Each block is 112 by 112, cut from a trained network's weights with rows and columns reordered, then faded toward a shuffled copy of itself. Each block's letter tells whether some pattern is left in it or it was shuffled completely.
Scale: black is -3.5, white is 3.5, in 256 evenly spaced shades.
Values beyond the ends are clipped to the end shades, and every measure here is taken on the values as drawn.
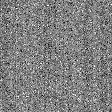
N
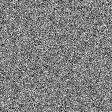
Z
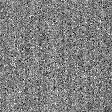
N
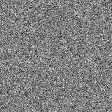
N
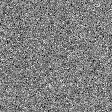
Z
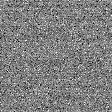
N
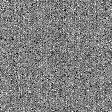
N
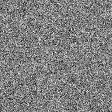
N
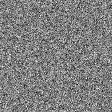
N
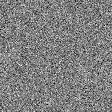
Z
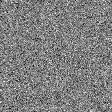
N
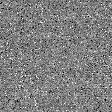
N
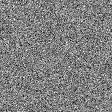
Z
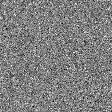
N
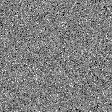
Z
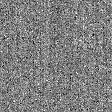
N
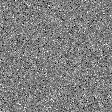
Z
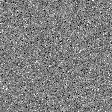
Z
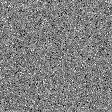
Z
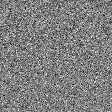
Z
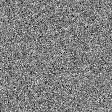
Z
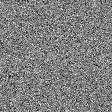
Z
